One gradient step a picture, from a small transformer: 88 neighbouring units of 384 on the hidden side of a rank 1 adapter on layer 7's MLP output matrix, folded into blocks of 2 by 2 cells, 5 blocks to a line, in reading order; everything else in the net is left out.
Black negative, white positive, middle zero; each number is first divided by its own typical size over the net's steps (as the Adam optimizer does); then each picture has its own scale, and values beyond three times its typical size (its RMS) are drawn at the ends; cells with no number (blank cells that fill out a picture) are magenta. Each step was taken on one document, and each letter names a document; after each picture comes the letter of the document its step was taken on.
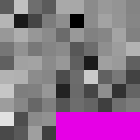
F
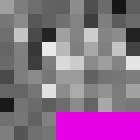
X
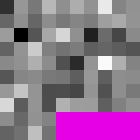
X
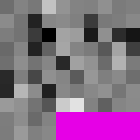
X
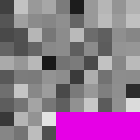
F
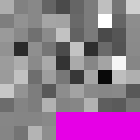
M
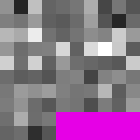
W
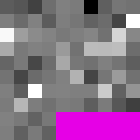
W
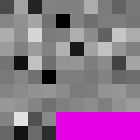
W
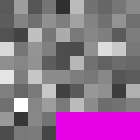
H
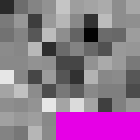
X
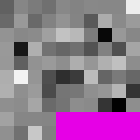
M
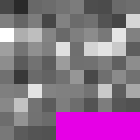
W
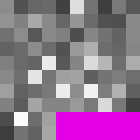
F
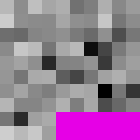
H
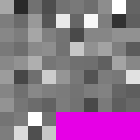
W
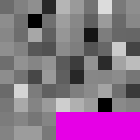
X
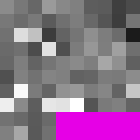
X
